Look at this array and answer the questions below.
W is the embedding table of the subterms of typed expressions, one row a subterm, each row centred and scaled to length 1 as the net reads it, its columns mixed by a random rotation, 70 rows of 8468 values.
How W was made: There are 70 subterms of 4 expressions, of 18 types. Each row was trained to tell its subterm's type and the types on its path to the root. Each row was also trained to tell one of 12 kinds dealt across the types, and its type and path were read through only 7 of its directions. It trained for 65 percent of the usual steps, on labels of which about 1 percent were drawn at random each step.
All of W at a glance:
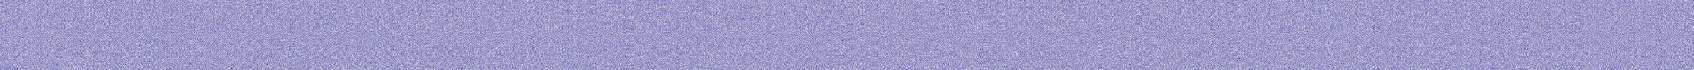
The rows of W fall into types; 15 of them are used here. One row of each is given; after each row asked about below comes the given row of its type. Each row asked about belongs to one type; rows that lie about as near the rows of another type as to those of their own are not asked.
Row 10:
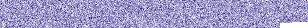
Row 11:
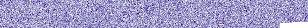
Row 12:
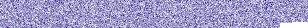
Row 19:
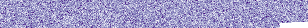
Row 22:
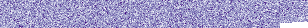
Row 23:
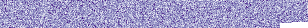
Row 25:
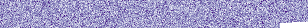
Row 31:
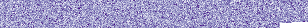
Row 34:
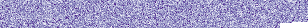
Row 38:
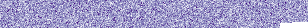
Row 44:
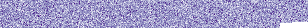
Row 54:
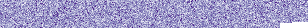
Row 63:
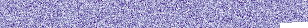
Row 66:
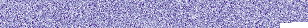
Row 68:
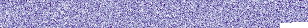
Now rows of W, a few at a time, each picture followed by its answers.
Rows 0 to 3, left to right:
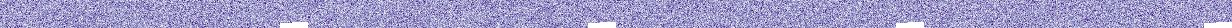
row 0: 22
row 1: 11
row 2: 23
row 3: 11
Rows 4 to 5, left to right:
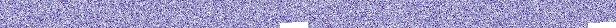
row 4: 63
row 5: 10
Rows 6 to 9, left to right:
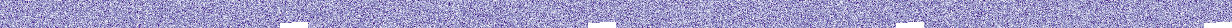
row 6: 23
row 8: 12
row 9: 10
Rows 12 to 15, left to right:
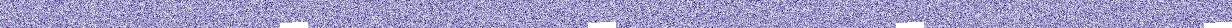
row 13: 63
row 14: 25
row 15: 19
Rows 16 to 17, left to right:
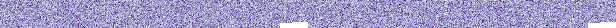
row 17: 34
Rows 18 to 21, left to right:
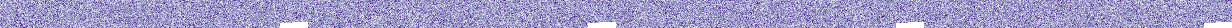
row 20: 38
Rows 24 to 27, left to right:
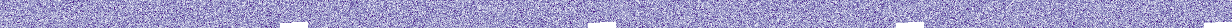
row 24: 23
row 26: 63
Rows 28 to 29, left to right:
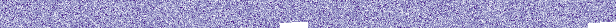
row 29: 25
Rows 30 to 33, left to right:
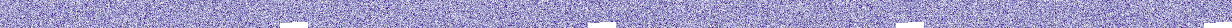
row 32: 25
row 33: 22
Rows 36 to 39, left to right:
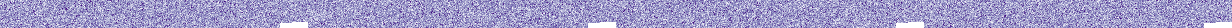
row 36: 34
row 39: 63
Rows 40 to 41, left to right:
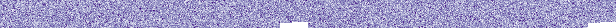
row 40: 11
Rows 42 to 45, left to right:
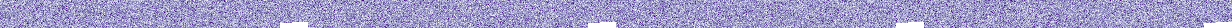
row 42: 34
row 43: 22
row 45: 19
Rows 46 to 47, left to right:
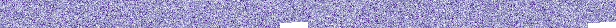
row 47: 66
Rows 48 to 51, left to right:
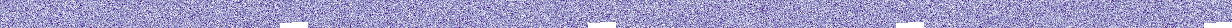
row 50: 11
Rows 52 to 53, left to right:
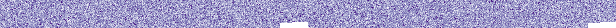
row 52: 12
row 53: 54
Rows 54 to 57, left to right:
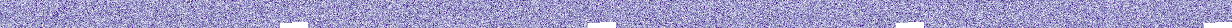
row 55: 10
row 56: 12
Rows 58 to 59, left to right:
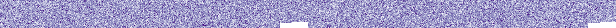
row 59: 22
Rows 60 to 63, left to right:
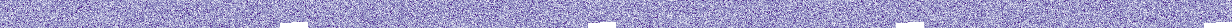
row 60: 23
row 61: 66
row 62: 19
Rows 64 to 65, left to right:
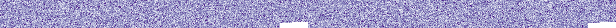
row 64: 25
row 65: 44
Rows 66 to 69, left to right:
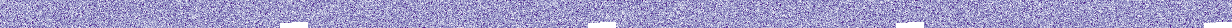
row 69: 12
